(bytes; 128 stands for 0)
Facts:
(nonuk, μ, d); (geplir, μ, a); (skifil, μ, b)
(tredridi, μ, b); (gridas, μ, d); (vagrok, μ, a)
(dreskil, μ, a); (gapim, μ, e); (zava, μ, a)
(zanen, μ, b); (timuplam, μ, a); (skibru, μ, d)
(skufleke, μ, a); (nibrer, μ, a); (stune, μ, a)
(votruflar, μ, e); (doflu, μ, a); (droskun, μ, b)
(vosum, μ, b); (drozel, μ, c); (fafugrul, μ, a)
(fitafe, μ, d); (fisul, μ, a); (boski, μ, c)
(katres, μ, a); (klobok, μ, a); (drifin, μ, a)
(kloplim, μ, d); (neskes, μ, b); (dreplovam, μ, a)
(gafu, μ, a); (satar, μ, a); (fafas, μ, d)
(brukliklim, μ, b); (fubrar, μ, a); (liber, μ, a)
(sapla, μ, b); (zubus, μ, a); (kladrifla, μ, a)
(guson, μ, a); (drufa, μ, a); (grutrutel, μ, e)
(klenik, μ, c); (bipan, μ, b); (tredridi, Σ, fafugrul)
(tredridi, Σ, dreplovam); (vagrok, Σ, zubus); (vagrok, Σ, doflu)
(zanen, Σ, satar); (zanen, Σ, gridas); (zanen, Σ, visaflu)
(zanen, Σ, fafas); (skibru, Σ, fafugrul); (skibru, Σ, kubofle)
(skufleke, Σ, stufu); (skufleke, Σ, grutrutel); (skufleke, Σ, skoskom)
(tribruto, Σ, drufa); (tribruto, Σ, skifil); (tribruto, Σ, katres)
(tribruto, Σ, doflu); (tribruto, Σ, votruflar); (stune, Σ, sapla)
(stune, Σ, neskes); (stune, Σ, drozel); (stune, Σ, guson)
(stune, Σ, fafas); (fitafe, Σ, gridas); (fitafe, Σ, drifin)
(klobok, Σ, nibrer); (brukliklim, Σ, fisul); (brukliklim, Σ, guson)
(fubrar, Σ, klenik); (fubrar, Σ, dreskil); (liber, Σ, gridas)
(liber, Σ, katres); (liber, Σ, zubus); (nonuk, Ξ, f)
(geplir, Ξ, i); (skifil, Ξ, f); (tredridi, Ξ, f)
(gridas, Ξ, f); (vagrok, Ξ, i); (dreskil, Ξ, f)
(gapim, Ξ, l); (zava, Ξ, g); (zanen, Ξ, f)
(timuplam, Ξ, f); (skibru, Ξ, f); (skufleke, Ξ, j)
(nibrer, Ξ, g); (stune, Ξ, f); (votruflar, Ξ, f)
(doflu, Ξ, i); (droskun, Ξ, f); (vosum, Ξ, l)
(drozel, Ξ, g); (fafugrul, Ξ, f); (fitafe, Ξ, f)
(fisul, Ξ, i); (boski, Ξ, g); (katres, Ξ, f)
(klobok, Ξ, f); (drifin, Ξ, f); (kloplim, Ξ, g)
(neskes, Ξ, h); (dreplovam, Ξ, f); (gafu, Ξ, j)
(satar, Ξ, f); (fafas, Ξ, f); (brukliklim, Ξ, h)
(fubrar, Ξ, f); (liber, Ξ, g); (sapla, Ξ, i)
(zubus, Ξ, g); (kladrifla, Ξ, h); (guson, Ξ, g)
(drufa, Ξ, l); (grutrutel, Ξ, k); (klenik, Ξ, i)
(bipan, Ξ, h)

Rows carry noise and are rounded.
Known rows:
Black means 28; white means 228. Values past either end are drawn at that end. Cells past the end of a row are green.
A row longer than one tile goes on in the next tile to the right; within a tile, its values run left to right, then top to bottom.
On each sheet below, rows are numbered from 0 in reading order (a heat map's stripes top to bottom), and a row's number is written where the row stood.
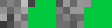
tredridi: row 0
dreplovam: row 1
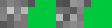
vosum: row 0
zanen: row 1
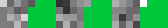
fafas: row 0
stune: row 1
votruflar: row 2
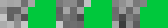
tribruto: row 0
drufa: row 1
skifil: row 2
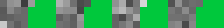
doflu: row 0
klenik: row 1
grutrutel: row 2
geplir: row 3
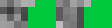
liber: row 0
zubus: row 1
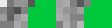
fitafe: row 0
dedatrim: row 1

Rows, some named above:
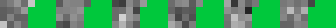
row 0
katres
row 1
droskun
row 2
guson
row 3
vagrok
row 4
drozel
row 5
vosum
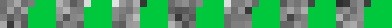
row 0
skifil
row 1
gapim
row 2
nonuk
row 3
vagrok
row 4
boski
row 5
bipan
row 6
brukliklim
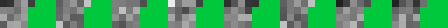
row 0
brukliklim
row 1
katres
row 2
vosum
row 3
fitafe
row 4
sapla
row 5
katres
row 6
neskes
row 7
fisul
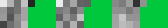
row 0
skibru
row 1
gridas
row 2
visaflu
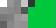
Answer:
kloplim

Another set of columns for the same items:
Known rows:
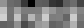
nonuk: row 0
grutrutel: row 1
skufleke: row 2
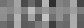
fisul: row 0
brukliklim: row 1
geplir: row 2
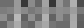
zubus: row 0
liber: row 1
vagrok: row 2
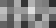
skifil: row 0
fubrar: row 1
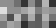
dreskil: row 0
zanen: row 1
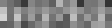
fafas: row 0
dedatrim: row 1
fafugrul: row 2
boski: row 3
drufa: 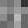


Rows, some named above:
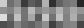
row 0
skibru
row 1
bipan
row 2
votruflar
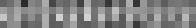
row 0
gapim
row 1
geplir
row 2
kloplim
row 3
fitafe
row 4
droskun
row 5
tribruto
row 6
visaflu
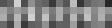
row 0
sapla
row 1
nonuk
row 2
vosum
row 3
votruflar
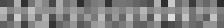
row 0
neskes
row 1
klenik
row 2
stune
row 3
drozel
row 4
visaflu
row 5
bipan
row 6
skibru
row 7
kladrifla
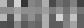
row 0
tredridi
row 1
geplir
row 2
kloplim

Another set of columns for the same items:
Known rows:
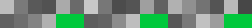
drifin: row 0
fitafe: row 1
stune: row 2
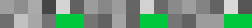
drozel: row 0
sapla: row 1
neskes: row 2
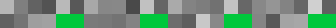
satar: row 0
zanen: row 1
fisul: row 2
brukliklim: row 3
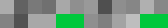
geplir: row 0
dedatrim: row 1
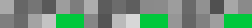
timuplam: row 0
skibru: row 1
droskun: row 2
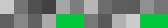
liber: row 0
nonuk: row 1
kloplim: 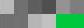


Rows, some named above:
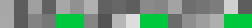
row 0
vosum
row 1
skibru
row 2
visaflu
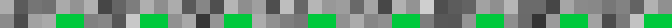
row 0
geplir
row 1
tribruto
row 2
votruflar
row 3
gapim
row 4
boski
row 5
drufa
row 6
skifil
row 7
bipan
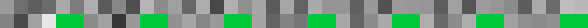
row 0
kladrifla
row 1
votruflar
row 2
boski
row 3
vosum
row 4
tredridi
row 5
tredridi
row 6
grutrutel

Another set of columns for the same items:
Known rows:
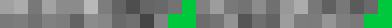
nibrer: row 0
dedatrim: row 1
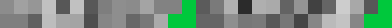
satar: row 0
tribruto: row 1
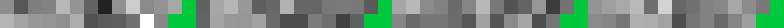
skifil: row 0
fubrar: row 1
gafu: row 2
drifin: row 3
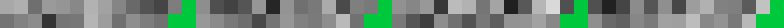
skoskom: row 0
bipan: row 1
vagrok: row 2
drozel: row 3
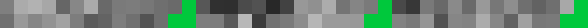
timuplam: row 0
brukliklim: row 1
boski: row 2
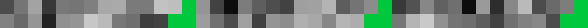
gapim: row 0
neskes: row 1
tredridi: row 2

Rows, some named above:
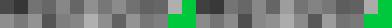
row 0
boski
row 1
boski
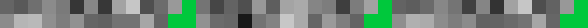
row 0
droskun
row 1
klenik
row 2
droskun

